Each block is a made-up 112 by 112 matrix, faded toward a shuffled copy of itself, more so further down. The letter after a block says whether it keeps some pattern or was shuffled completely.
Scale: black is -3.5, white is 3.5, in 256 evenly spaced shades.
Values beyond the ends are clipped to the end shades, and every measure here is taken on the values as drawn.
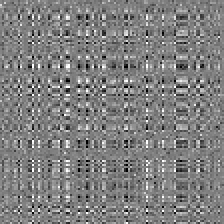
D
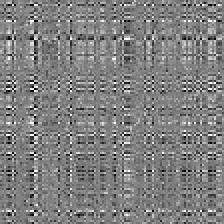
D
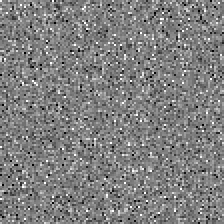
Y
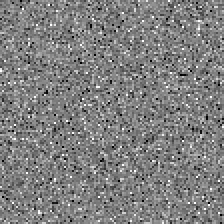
Y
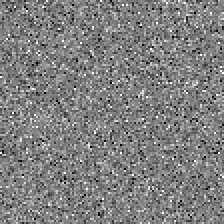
Y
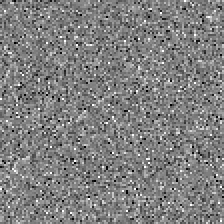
Y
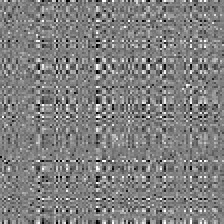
D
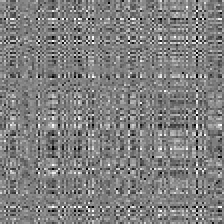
D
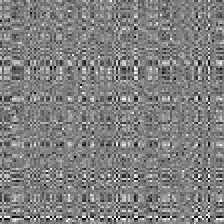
D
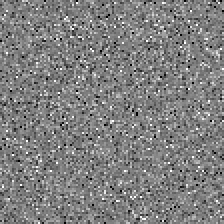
Y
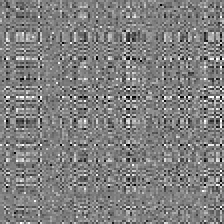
D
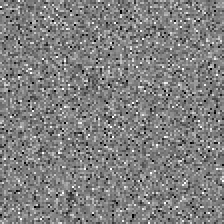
Y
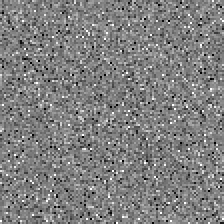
Y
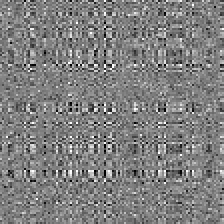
D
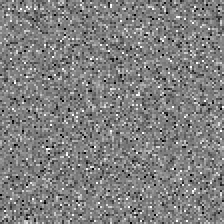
Y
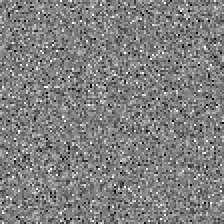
Y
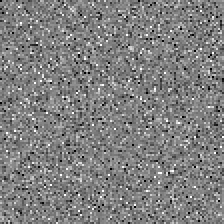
Y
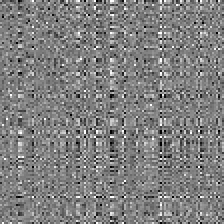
D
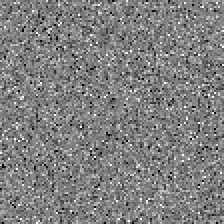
Y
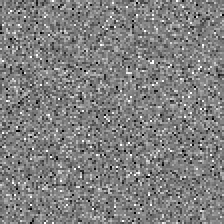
Y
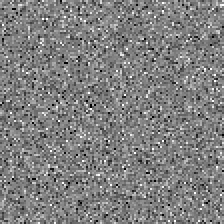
Y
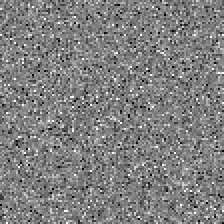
Y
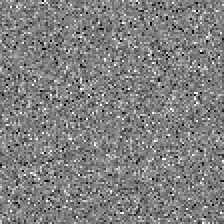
Y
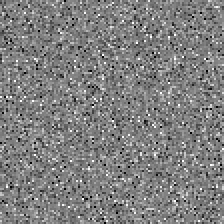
Y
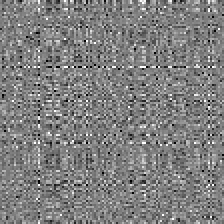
D
